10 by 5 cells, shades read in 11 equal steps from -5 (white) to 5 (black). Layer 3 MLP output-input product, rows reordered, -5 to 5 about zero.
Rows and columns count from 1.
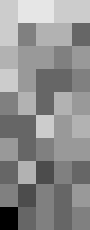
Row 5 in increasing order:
-2 -2 -1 0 1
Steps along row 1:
down same up same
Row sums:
-17 -6 -5 -2 -4 -4 -2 2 2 7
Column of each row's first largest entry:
1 5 4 3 3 1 2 3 2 1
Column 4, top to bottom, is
-3 -2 0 1 -2 -1 -1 0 1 1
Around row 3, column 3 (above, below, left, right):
-2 1 -1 0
